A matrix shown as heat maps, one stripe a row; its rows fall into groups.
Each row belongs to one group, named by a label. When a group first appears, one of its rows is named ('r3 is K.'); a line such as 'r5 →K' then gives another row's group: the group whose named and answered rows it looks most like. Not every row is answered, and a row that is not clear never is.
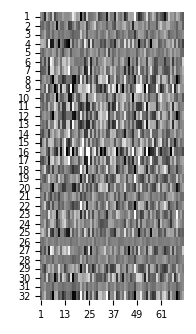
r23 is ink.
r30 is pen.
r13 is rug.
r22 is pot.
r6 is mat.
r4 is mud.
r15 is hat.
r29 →ink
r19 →ink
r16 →pen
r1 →ink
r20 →pot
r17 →mat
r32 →pot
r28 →pot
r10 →hat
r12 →pot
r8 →pot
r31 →pot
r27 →mat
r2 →hat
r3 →pot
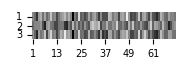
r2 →pot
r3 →ink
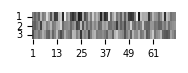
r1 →rug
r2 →mat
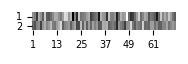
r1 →ink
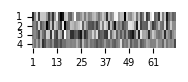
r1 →hat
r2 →pen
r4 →mud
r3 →rug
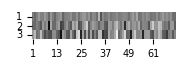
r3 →mud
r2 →hat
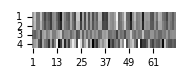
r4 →pen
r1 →mud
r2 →mud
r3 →mat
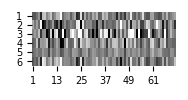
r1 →mat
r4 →hat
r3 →pen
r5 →hat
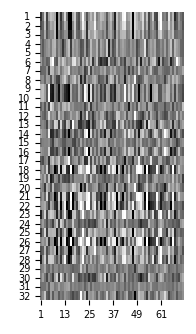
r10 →mud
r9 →mud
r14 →mud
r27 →hat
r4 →rug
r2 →hat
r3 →hat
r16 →mud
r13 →rug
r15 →pot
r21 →pen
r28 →hat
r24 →rug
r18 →pen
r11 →mat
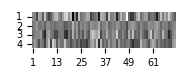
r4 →rug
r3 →pot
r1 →ink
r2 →pot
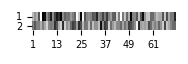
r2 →rug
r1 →mud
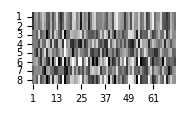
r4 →rug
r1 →hat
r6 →pen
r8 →pen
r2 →hat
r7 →pot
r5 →ink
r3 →pen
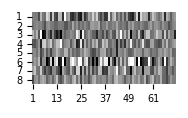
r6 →pen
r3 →mud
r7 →mud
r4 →mat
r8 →hat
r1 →rug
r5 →ink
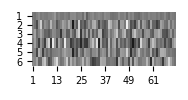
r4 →rug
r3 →mud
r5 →ink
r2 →ink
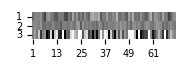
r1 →pot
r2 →mud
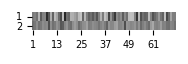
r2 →hat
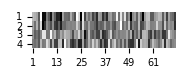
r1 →mud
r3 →ink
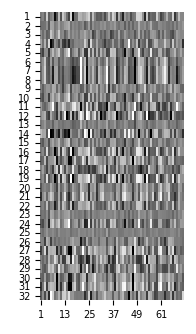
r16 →pen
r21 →hat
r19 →pen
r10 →mat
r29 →ink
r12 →pen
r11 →ink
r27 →hat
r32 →mat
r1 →pen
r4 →mud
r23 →mat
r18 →rug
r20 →hat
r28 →rug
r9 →rug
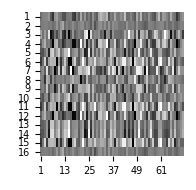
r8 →ink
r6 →hat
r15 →hat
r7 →pen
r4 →pot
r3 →mud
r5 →mat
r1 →pot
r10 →mat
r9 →pen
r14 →mat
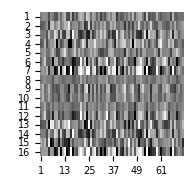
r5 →ink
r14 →rug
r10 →mud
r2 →mat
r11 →pot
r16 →pen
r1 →pen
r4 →hat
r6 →pot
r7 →pen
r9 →mud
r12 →pot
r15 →mud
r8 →pot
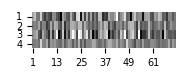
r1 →mud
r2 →pen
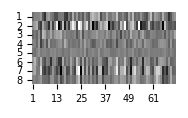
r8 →mud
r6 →mud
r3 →mat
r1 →pot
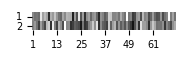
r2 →rug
